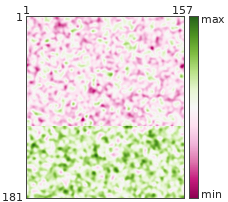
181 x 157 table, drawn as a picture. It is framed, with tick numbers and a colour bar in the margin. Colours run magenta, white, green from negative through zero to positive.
Seam: horizontal, 60% of the way down, the bottom part higher. Grain: blotchy. Histogram: bell-shaped. Stripes: none.
